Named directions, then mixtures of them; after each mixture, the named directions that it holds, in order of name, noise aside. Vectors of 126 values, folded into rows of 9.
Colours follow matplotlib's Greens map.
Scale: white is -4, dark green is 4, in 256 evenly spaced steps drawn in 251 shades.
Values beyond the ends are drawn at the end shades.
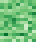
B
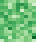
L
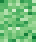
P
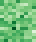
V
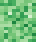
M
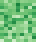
B, L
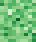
B, M, P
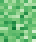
L, V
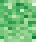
L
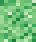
M, P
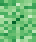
M, P, V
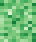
B, M, P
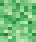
B, L, M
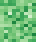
M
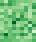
B, M, V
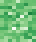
B, V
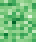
B, M, V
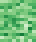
B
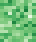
M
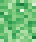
L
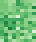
B, L, V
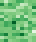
B, V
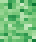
B, L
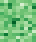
B, M, V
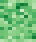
L, V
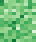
P, V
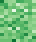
P, V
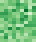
L, M, P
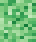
M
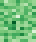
B, L, V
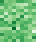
P, V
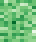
B, V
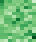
L, M, P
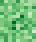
L, M, V
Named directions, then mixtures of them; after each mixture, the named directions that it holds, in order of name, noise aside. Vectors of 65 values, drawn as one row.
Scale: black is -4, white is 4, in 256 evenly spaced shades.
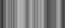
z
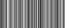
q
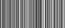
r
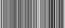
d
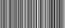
d, q, r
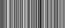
q, r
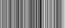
q, r, z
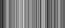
q, r, z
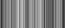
r, z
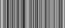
q, r, z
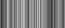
d, q, z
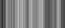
z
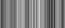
d, z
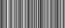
q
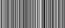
q, r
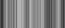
z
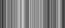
z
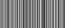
d, q, r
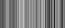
d, r, z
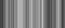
z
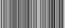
d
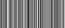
d, q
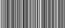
q, r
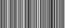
d, q, z
